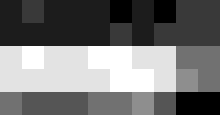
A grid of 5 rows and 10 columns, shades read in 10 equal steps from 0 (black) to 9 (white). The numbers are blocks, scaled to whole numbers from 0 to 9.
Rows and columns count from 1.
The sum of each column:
22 23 21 21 23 24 24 21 13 12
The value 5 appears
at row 4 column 9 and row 5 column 7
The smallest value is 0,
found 4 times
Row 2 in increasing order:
1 1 1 1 1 1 2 2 2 2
